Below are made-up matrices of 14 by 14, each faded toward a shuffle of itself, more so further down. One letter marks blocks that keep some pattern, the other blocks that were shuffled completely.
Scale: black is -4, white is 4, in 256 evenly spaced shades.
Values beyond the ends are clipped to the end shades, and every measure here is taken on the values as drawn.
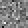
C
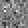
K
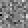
C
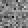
K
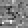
K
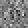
K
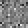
K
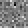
K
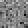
K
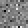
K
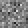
K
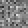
K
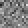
K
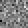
C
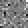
C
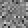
K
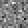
C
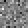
C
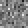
K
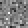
C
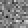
C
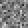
K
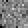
C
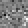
K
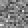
C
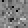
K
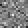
K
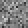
C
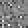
K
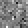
C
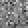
K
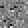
C
